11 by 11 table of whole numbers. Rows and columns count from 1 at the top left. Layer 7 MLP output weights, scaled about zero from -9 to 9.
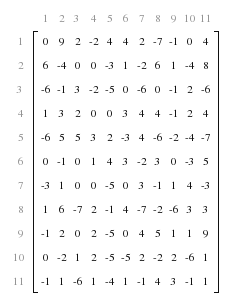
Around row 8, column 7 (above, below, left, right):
3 4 4 -2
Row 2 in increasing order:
-4 -4 -3 -2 0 0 1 1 6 6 8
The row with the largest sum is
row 4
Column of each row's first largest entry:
2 11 3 7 2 11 10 2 11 4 8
